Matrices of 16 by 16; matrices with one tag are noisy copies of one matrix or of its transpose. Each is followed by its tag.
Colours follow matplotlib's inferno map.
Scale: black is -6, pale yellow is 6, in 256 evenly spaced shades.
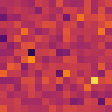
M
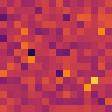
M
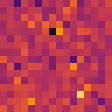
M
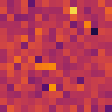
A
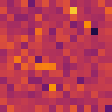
A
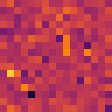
A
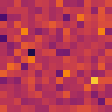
M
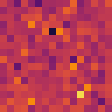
M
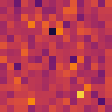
M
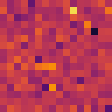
A
